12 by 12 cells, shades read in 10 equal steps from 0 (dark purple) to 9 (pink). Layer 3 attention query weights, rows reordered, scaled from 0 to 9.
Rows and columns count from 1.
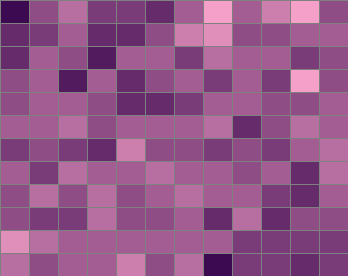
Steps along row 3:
up down down up same down up down same down up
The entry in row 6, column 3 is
6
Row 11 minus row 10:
4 3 2 -1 1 1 0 3 -3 1 -1 -1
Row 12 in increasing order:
0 2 3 3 3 4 4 5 5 6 6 7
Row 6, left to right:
5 5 6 4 5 5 5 6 2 4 6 5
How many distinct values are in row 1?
8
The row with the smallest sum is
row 10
